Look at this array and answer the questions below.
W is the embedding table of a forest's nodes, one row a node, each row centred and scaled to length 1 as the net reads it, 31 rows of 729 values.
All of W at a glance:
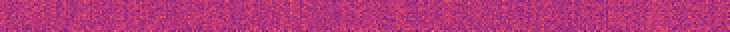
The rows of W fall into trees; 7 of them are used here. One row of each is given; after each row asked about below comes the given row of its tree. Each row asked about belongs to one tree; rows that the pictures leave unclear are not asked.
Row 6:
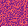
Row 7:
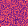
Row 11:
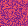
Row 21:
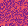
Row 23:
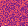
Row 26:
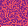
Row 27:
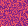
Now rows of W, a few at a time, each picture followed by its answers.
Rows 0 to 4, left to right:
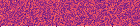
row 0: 6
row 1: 11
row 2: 23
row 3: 27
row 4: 23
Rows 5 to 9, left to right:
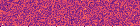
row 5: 21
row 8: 6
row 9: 26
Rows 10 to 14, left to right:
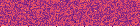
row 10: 27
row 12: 21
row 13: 23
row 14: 6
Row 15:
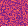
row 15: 11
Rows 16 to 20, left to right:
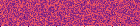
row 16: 23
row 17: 23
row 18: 11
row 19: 26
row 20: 7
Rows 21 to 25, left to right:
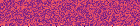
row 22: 21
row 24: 11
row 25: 26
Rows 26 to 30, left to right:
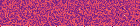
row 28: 26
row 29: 26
